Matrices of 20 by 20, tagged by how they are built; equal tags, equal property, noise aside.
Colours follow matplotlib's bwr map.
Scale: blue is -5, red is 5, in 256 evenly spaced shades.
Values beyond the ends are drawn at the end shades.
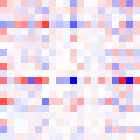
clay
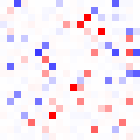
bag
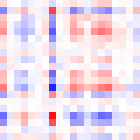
clay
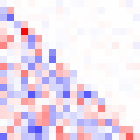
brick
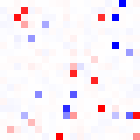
bag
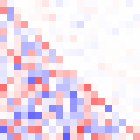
brick
